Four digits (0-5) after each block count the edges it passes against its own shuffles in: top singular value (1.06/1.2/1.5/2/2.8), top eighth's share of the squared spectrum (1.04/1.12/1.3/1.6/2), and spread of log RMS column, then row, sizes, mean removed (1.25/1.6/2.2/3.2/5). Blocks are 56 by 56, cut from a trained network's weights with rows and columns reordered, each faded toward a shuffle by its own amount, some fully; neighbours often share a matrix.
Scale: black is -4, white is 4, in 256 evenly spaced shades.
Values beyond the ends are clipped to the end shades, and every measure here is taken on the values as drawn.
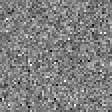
1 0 0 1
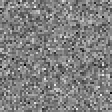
1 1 0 0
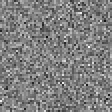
0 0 0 0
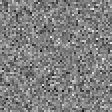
0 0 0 0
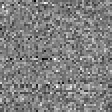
3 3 1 2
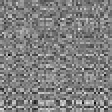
5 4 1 4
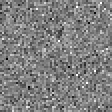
2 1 0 0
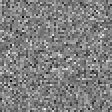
1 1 0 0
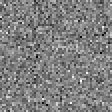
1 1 0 0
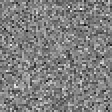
1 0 0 0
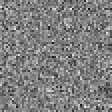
3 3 1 2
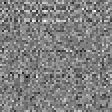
4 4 0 3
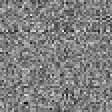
4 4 1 2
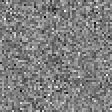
0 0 0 0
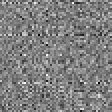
4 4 1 3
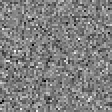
1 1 0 0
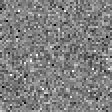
2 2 0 0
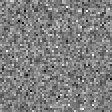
2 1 0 0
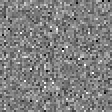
2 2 0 0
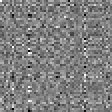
4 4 2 2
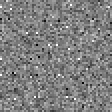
0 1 0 0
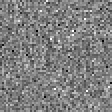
2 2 0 0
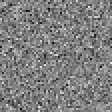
0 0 0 0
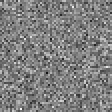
3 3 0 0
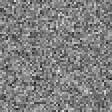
1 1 0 0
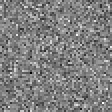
0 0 0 0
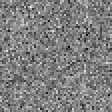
0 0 0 0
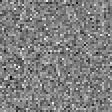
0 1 0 0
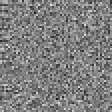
3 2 0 0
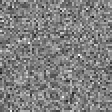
3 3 0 0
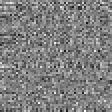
4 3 0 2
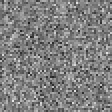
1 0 0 0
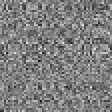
4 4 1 3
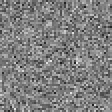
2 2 0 0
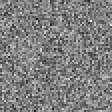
1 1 0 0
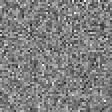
3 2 0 1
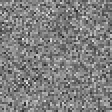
2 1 0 0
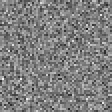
2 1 0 0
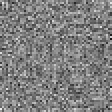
4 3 0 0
